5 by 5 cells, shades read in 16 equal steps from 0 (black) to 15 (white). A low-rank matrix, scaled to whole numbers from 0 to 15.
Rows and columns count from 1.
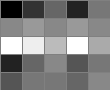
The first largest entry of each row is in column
5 2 1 3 5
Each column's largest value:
15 14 11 15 10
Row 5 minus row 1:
5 4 1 4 1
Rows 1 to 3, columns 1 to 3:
0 3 6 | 8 9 8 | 15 14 11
